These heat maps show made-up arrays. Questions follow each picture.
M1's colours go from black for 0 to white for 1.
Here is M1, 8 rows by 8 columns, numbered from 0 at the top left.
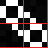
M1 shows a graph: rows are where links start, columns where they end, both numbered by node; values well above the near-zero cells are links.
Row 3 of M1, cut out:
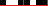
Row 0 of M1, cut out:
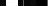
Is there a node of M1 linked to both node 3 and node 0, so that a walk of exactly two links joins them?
yes
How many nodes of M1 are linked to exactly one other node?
0
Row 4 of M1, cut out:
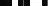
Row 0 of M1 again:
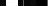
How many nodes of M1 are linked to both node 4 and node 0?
1
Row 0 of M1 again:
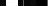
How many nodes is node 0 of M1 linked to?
2
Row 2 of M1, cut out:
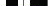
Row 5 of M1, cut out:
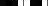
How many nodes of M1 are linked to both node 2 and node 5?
2
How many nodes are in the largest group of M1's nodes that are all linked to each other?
2
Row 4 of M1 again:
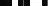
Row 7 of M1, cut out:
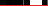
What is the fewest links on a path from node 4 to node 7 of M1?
2
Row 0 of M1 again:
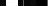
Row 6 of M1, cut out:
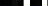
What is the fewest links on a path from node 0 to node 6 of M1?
3
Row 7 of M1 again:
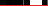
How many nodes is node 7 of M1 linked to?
2
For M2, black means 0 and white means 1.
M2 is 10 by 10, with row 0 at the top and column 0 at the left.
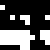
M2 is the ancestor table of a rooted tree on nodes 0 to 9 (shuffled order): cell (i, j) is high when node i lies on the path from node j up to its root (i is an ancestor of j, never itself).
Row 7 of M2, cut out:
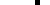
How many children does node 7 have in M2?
1
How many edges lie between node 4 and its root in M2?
5
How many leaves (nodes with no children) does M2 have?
3
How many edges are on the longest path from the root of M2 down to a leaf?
6
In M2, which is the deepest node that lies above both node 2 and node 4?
3
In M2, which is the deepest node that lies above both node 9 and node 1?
8
